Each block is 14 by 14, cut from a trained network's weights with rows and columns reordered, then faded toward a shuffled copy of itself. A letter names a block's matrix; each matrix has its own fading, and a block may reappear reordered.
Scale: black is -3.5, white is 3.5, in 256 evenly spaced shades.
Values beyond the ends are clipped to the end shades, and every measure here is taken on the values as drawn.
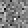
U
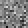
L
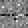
U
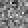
L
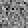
L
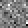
U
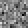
L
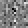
U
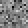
L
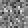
L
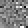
U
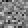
L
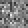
U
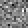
L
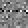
U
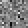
U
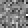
U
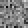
L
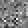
U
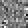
U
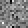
U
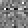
U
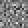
L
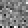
U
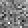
L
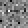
L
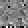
U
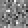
U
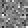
U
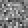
L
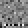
U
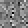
U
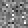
U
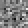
L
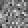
L
